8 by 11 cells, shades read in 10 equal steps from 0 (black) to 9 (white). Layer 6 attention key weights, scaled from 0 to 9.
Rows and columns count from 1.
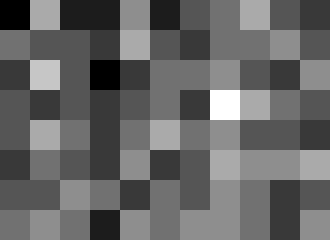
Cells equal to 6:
8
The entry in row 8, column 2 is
5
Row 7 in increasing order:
2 2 3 3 3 3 4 4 4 5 5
